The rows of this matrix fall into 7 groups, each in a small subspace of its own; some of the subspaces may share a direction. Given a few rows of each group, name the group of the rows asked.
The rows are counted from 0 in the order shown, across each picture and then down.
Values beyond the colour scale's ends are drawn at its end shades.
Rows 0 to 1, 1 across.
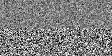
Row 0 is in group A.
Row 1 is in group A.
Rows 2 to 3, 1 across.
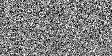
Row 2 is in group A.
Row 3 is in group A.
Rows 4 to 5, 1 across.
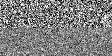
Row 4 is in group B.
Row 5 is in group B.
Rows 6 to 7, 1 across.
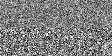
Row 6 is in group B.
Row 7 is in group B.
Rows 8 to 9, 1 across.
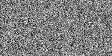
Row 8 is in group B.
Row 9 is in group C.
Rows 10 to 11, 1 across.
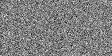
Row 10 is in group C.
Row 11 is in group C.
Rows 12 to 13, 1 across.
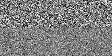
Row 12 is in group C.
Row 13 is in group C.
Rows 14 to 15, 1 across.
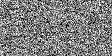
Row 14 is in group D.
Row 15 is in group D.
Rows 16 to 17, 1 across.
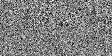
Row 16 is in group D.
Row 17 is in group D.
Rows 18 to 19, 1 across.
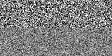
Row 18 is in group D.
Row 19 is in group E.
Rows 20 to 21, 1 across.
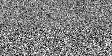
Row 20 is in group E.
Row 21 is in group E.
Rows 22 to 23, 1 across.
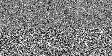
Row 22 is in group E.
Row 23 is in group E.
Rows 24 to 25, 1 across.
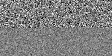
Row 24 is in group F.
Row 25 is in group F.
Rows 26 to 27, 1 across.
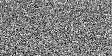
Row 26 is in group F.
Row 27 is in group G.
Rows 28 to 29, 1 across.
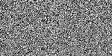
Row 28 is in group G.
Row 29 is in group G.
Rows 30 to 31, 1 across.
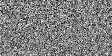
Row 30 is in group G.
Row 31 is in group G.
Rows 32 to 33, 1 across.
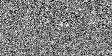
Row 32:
D
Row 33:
F
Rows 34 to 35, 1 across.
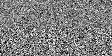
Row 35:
D
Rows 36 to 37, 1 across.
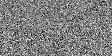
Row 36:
C
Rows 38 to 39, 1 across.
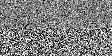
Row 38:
B
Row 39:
C
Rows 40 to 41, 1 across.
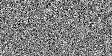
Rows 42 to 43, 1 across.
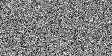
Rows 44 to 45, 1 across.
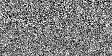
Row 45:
D
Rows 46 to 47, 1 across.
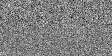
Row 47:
E
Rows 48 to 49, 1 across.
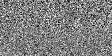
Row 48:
A
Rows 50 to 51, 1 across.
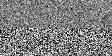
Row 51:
G
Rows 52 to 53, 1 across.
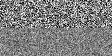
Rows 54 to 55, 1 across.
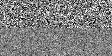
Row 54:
C
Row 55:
G
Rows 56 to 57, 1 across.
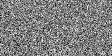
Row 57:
B
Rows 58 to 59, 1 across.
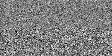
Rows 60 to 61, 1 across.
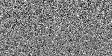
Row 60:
B
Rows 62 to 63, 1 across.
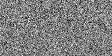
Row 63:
C
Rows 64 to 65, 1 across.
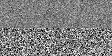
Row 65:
A
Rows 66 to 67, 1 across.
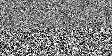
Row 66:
D
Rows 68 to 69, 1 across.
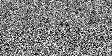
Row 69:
A
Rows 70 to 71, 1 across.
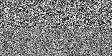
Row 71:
C
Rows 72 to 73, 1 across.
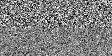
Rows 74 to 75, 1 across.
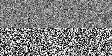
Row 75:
B
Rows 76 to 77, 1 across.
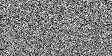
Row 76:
C
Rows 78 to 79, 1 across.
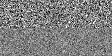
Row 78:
A
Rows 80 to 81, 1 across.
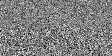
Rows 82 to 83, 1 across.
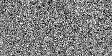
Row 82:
E
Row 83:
B
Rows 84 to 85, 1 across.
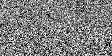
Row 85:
E
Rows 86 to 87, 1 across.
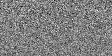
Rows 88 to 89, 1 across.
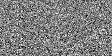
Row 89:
C
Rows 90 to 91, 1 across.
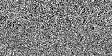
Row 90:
B
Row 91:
B
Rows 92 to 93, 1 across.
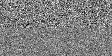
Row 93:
D
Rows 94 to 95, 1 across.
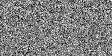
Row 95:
B
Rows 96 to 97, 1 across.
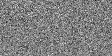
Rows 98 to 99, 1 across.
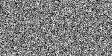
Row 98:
F
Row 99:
G
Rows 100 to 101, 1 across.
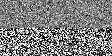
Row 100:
E
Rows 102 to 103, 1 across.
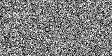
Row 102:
B
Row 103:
A
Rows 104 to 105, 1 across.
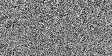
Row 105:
B
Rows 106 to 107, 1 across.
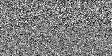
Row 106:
A
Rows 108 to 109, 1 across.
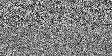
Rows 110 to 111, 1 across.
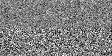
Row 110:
A
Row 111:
C
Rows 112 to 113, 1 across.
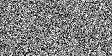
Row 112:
E
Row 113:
G
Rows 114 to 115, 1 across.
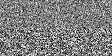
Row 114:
D
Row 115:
G
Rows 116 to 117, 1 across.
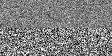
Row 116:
E
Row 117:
B
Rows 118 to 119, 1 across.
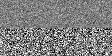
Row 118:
A
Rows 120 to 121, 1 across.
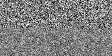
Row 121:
G
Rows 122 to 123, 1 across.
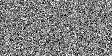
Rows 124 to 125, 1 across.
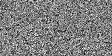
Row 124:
G
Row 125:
F
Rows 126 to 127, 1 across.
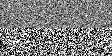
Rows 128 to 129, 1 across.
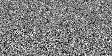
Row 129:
C
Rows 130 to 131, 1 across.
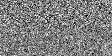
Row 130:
C
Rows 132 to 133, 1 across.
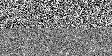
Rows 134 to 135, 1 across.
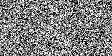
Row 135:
E
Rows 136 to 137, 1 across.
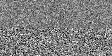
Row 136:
G
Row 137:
G
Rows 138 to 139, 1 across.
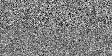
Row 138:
D
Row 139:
D
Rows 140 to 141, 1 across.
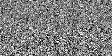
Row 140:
G
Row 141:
G
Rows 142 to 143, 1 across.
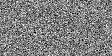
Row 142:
G
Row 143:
D
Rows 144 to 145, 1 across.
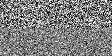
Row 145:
E
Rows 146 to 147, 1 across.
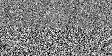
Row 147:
B
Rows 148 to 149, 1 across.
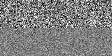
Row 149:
C
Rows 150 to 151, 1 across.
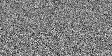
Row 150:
F
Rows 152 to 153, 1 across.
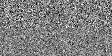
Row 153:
D
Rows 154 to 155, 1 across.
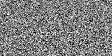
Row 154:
C
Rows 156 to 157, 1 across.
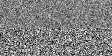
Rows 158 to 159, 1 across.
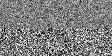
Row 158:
B
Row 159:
E
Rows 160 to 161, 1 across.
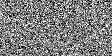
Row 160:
B
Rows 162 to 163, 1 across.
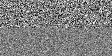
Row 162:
A
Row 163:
D
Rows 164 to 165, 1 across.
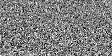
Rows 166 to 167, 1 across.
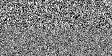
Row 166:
D
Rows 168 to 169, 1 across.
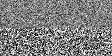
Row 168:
D
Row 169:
F
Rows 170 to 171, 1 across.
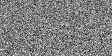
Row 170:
D
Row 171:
F
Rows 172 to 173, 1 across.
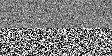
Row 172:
D
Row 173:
C
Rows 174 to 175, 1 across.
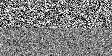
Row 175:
B
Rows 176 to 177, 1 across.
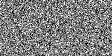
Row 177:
E
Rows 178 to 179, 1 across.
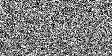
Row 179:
G
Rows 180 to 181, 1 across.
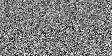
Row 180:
A
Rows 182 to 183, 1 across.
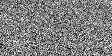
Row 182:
C
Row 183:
B
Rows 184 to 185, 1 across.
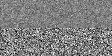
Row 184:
G
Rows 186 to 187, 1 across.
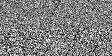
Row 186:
F
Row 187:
A
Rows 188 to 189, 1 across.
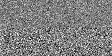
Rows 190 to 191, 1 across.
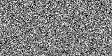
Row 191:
E
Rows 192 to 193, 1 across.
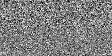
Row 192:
A
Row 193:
E
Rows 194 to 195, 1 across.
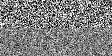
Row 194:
D
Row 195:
B
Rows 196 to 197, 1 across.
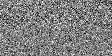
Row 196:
C
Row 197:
F
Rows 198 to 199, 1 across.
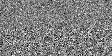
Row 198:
E
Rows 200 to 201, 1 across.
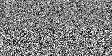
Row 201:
B
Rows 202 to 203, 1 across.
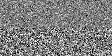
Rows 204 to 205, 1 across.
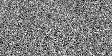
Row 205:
B
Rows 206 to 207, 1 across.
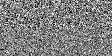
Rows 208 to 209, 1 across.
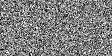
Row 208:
D
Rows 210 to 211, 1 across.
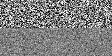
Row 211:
A
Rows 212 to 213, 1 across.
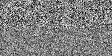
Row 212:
C
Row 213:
F
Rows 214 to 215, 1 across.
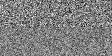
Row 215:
E
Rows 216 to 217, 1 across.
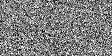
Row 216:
F
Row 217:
C
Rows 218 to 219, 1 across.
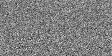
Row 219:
A
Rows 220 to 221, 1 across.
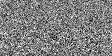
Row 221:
G
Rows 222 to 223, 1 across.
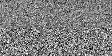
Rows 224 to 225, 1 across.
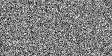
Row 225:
B
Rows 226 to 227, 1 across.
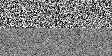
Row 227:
A
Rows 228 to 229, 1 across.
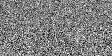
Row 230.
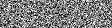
